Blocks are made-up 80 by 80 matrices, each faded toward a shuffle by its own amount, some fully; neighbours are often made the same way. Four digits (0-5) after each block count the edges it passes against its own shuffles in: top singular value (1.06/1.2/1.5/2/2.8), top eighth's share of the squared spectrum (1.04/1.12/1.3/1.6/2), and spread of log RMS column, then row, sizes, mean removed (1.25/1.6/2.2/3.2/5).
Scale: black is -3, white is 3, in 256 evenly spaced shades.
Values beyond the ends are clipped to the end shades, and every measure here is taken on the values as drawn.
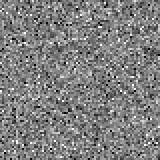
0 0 0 0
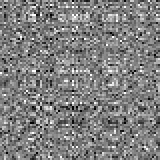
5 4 3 3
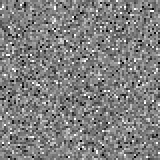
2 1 0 0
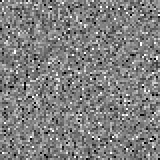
0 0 0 0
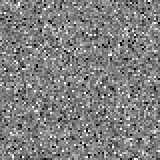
0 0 0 0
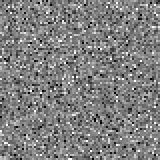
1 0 0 0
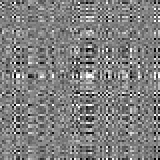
5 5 4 4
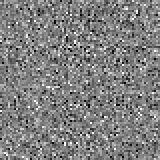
3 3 1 1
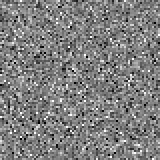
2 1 0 0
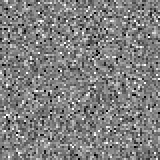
3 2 1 0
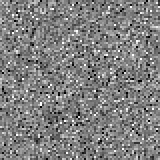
1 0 0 0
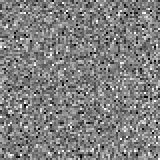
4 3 2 1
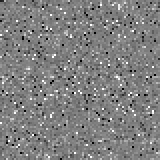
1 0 0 0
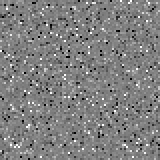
0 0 0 0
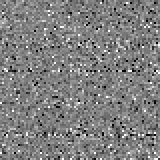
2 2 1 2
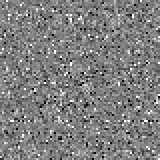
1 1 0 1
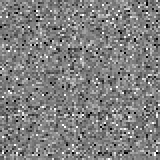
1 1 1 1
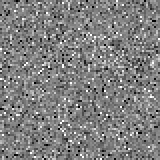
1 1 0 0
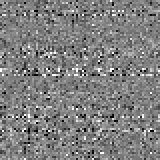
2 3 3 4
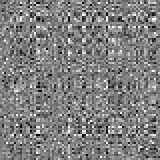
5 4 3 3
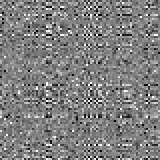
5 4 3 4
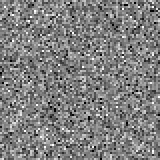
0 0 1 0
